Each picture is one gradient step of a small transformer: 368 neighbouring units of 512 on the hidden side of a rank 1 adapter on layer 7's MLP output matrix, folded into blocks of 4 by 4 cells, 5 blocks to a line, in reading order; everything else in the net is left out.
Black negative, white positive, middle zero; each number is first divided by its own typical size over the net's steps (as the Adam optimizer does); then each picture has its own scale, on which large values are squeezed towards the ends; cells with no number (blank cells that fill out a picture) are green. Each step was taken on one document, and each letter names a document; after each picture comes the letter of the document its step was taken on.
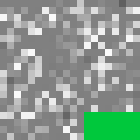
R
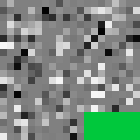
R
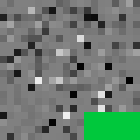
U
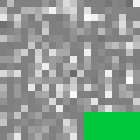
U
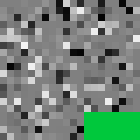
R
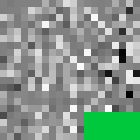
U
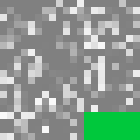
R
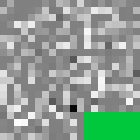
R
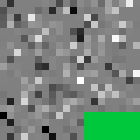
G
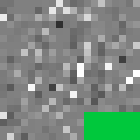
G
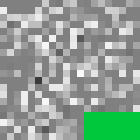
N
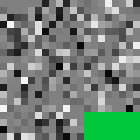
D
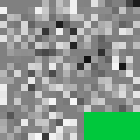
N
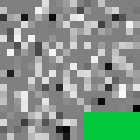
D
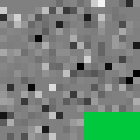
G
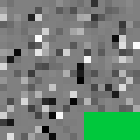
G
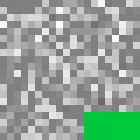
N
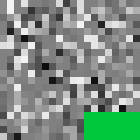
R
